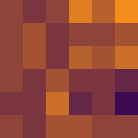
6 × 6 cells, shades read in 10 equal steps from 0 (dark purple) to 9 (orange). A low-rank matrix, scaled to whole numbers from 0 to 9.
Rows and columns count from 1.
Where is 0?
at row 5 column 6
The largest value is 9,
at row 1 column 6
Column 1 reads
4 4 4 4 3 4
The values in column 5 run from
3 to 6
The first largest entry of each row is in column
6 2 6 3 3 3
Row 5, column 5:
3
